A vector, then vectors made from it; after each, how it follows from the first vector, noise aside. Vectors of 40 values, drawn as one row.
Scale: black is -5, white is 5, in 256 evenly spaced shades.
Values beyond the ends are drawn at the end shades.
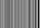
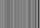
shrunk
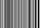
scaled up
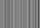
shrunk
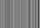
shrunk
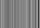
shrunk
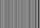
shrunk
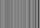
shrunk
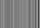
shrunk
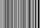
scaled up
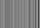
shrunk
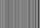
shrunk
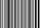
scaled up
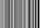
scaled up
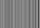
shrunk
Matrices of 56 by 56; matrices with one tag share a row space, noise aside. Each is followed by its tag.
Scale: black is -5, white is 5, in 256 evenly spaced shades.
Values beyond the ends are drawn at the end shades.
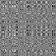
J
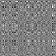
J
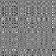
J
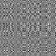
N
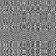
N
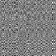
J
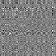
J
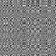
N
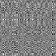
J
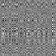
J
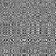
N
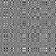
N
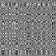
J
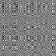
J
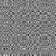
N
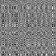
J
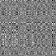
J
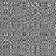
N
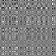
J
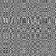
N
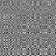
N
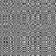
N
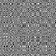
N
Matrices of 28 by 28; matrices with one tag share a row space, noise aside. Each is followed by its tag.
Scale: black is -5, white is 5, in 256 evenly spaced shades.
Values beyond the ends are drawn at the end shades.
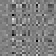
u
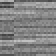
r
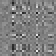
u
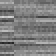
r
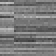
r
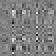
u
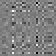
u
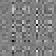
u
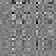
u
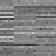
r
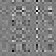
u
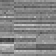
r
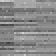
r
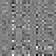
u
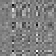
u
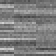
r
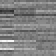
r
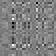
u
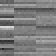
r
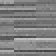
r
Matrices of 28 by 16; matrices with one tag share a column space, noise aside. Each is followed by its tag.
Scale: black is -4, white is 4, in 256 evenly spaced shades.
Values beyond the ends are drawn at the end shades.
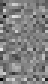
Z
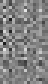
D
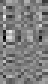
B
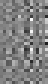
D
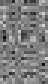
B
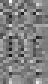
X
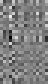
B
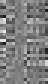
D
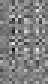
D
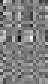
B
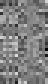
X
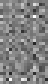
Z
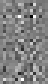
Z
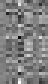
X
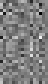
X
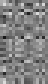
X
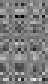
Z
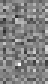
D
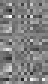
Z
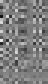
D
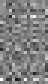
Z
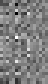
X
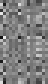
X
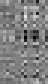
B
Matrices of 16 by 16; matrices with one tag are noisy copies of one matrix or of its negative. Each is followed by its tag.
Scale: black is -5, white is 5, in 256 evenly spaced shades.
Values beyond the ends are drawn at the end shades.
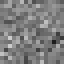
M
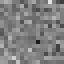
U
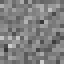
M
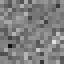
M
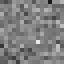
U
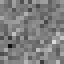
M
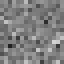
M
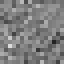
M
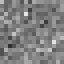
M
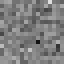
U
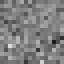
M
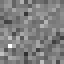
M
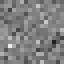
M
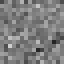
M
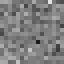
U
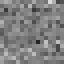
U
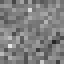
M
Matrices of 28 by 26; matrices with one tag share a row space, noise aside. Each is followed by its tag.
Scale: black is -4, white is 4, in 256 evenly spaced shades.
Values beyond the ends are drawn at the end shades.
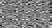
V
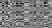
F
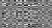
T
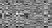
F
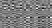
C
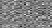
C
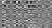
T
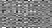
T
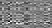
F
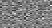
C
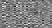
T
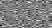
V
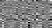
V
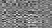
T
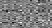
C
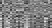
F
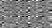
V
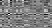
F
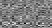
C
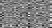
V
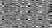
V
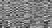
F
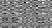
C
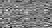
F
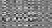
T
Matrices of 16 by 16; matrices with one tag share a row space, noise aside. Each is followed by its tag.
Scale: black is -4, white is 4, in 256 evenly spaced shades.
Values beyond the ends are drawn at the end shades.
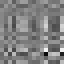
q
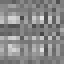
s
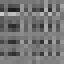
s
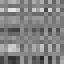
s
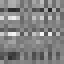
s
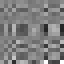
q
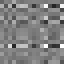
q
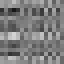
s
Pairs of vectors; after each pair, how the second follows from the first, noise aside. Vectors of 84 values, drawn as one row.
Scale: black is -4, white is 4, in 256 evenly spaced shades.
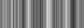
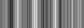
reversed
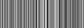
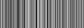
reversed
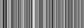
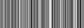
reversed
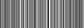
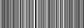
reversed
